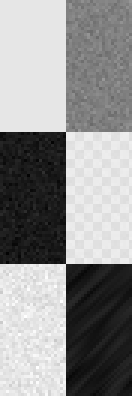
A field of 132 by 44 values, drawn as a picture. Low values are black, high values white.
The table splits into 3 rows of 2 panels. Panel 1,1: very high, flat. Panel 1,2: middling, fine-grained, faint in contrast. Panel 2,1: very low, fine-grained, faint in contrast. Panel 2,2: very high, checkered, faint in contrast. Panel 3,1: very high, fine-grained, faint in contrast. Panel 3,2: very low, slanting up to the right, faint in contrast.
